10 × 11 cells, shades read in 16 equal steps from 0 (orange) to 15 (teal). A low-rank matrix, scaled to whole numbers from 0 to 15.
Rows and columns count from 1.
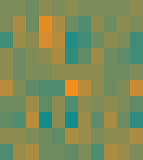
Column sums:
83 78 74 79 73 91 79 81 75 80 86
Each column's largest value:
12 11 10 15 11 15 12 11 9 10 13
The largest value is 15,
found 2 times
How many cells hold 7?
23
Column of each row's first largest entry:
3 7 6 6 2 4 6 4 5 1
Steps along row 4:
up down down down up down down up up up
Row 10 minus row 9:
4 -1 -3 0 -1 5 2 3 -2 -1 3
